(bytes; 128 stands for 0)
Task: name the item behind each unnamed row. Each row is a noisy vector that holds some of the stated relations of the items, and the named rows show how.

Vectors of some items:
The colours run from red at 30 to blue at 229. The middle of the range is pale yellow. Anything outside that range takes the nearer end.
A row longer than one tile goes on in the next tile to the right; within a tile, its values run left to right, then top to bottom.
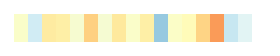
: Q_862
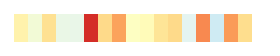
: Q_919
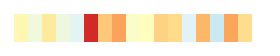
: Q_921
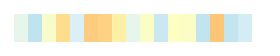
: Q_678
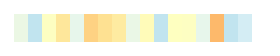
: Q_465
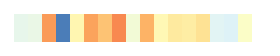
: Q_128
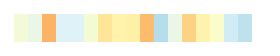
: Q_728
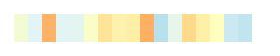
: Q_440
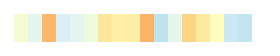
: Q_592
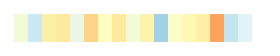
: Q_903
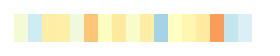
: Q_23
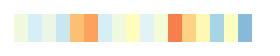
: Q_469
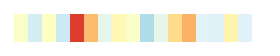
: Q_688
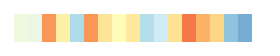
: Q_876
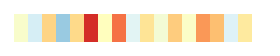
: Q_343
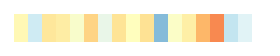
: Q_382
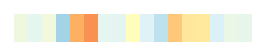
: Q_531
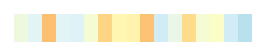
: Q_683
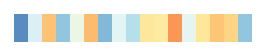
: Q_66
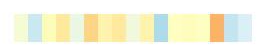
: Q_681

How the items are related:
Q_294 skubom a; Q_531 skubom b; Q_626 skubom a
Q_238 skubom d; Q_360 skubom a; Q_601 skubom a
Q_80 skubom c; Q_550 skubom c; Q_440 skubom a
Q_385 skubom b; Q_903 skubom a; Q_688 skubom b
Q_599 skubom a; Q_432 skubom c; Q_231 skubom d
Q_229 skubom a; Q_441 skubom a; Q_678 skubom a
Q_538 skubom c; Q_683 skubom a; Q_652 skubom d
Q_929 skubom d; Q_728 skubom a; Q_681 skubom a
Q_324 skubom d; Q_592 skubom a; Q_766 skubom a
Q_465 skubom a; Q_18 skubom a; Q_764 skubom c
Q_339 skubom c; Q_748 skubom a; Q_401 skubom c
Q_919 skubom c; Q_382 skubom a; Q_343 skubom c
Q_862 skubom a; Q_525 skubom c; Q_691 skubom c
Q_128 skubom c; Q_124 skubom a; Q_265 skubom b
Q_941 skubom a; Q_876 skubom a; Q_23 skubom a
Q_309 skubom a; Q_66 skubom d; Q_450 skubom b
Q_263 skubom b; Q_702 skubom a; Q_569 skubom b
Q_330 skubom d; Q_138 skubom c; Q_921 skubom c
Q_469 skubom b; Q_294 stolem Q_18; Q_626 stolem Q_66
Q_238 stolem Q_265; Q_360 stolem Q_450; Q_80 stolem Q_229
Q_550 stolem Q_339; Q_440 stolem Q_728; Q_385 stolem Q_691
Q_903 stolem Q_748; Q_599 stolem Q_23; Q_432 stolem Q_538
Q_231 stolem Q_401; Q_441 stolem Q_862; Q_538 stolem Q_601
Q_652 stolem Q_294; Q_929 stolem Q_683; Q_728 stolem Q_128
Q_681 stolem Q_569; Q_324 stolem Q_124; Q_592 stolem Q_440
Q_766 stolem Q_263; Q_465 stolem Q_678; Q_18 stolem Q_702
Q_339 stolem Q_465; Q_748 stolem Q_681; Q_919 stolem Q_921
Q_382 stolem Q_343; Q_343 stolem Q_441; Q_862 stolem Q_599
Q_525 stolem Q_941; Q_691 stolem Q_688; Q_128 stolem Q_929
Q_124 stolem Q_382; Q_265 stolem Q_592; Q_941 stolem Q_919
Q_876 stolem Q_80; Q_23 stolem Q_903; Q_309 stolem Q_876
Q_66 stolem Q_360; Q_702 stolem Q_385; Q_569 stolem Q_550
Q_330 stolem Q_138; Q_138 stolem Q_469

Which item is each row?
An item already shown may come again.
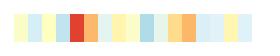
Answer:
Q_688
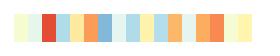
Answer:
Q_324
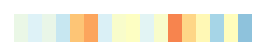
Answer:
Q_469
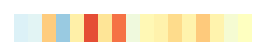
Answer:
Q_764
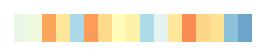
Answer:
Q_229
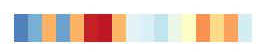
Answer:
Q_401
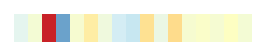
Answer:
Q_929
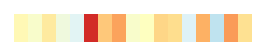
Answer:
Q_921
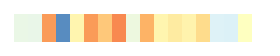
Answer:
Q_128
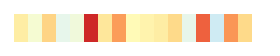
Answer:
Q_525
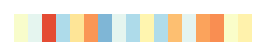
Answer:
Q_324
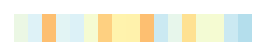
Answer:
Q_683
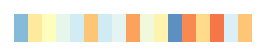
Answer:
Q_766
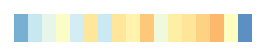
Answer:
Q_360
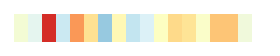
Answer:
Q_652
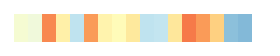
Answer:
Q_309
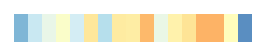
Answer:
Q_626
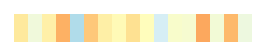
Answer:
Q_941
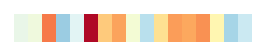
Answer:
Q_80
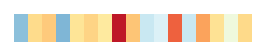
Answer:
Q_432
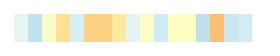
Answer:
Q_678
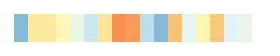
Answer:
Q_601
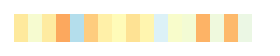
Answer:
Q_941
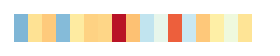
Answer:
Q_538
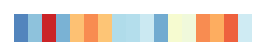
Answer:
Q_231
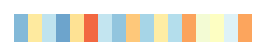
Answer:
Q_263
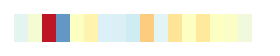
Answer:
Q_238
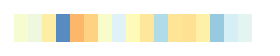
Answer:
Q_265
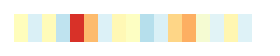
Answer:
Q_385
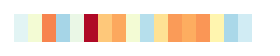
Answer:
Q_80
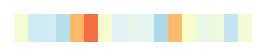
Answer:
Q_569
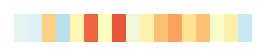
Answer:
Q_138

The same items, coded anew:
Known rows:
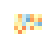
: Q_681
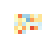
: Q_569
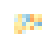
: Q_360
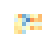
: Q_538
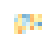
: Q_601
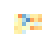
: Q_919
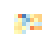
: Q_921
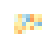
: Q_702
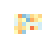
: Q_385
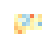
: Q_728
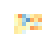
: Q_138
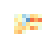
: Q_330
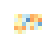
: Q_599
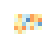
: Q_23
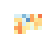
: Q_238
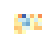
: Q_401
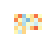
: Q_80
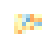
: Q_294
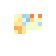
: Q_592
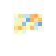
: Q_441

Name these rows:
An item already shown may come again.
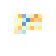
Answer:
Q_343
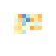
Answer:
Q_691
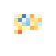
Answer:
Q_929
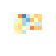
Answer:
Q_921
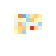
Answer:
Q_469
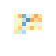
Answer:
Q_343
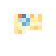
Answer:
Q_128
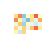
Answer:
Q_80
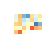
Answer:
Q_678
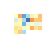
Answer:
Q_538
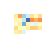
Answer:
Q_525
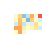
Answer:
Q_265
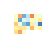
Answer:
Q_683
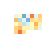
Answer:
Q_231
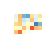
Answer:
Q_678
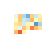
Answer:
Q_465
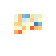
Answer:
Q_678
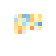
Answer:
Q_601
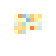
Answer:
Q_531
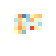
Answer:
Q_688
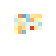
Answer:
Q_450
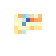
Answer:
Q_432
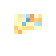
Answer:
Q_766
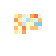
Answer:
Q_876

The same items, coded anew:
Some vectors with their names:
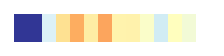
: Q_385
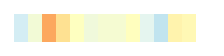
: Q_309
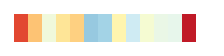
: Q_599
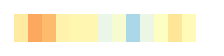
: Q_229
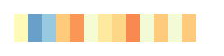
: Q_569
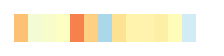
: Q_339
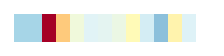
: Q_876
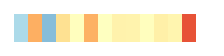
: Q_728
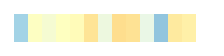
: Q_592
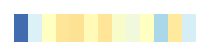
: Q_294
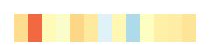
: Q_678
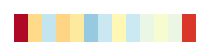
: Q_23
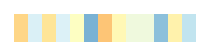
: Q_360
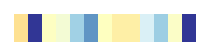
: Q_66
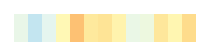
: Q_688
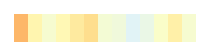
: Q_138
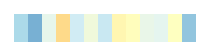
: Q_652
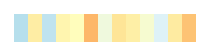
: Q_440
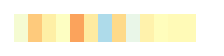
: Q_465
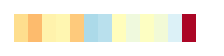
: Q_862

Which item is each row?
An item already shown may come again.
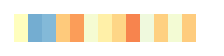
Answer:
Q_569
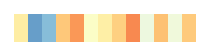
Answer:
Q_569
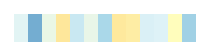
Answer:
Q_238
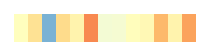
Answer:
Q_128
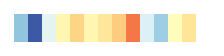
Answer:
Q_265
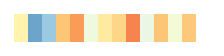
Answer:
Q_569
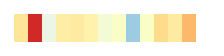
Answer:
Q_683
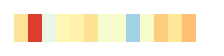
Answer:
Q_683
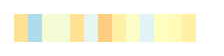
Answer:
Q_450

